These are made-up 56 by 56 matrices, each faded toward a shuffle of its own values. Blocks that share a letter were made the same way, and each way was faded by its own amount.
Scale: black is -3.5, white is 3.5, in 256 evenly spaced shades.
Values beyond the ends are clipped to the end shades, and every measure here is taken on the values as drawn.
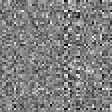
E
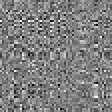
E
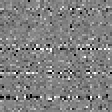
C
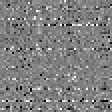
C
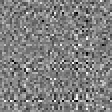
E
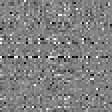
C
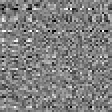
E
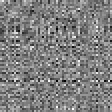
E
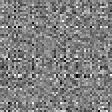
E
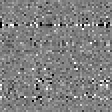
C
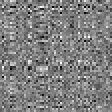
E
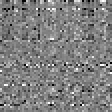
C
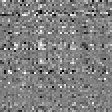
C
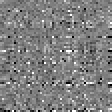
C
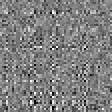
E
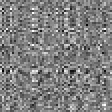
E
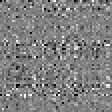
C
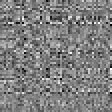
E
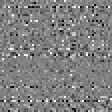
C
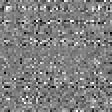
C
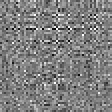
E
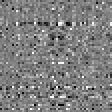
C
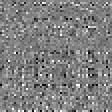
C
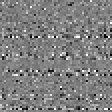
C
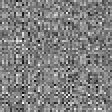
E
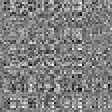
E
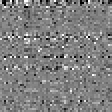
C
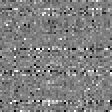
C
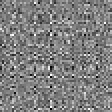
E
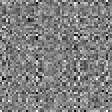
E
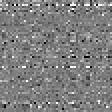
C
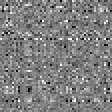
C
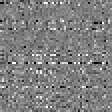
C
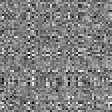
E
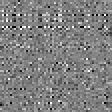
C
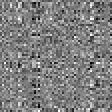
E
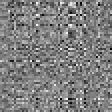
E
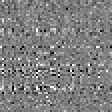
C
